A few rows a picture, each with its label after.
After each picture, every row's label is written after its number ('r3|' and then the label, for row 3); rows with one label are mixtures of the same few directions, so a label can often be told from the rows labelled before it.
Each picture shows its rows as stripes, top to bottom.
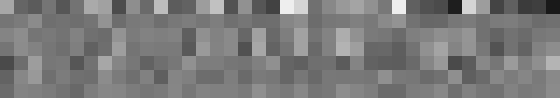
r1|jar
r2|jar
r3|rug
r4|rug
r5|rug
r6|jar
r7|rug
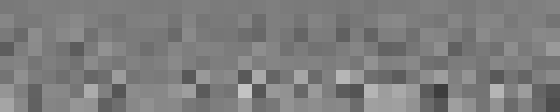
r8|rug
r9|rug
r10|rug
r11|rug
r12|rug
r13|rug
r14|rug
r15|rug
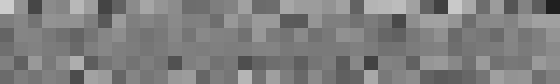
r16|rug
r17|jar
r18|rug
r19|rug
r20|rug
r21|rug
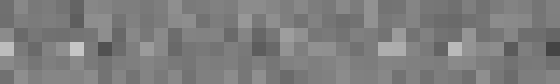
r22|rug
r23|rug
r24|jar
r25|rug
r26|rug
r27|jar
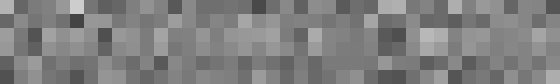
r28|rug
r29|rug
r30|jar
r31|jar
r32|jar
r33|rug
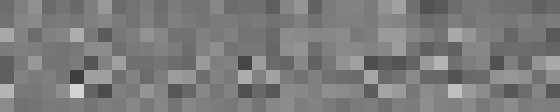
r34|jar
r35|jar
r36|rug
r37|jar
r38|rug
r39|rug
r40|rug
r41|jar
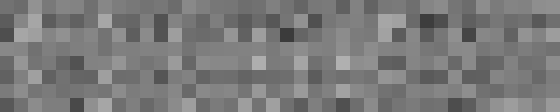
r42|rug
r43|jar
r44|jar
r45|rug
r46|rug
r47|jar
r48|rug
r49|rug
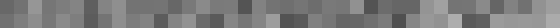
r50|rug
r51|jar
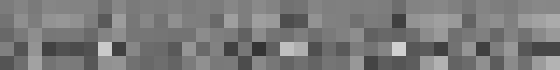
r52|jar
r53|jar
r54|rug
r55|jar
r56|rug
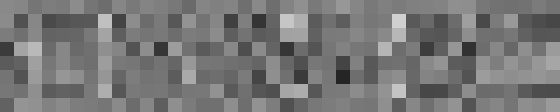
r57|rug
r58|jar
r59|jar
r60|jar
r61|rug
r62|rug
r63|jar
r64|jar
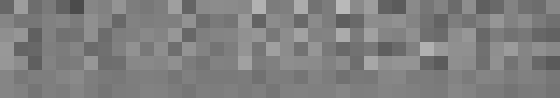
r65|rug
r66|rug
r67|rug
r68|jar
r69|rug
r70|rug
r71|rug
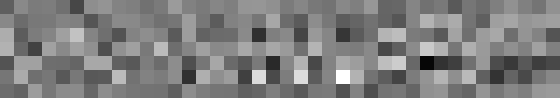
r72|rug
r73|jar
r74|rug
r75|jar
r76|jar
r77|rug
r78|rug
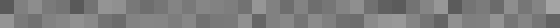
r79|rug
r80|rug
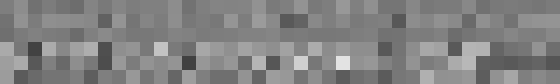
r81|rug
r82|jar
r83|rug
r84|jar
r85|rug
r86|jar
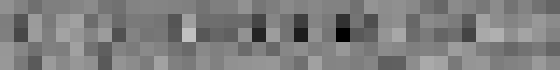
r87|rug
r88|rug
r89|rug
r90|rug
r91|jar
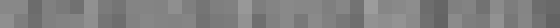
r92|rug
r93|rug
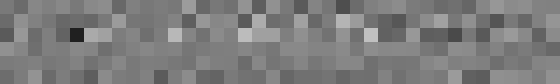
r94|rug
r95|rug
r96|rug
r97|rug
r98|rug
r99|jar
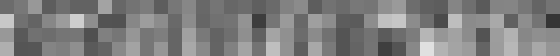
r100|jar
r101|rug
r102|jar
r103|jar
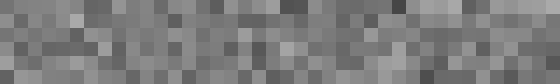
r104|jar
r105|rug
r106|rug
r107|jar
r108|rug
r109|jar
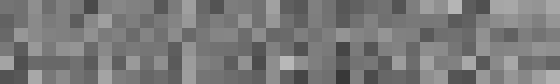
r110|jar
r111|rug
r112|jar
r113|rug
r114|jar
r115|rug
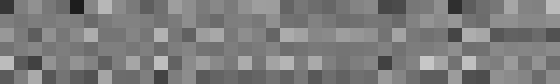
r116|rug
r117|jar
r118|jar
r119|jar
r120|jar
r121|jar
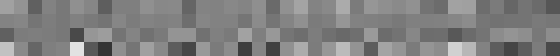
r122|rug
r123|rug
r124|rug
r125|rug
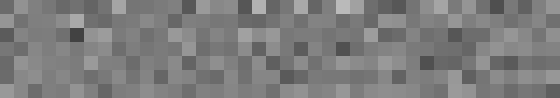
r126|rug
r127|rug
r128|rug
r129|rug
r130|jar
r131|jar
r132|rug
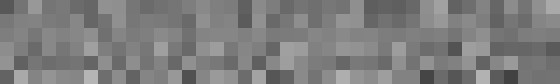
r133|rug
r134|rug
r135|jar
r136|jar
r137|jar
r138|jar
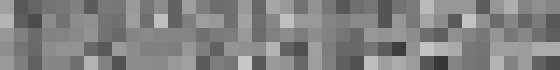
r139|jar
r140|jar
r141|rug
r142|jar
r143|rug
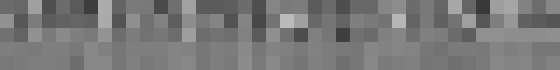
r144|jar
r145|jar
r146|rug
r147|rug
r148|rug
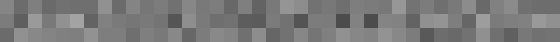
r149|jar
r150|rug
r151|jar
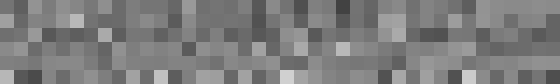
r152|rug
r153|rug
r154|jar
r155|rug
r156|jar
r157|jar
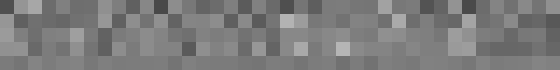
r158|jar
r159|jar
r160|rug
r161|rug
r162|rug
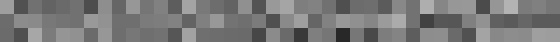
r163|jar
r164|jar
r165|rug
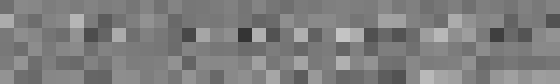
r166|jar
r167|rug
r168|rug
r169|rug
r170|rug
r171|jar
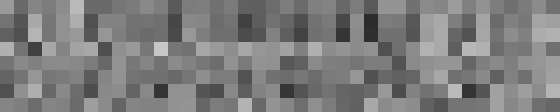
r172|rug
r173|rug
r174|rug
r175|jar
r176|jar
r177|rug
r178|jar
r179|rug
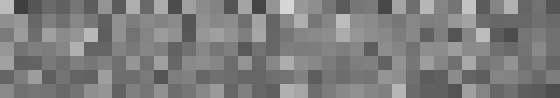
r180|jar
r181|rug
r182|jar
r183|rug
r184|jar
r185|jar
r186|jar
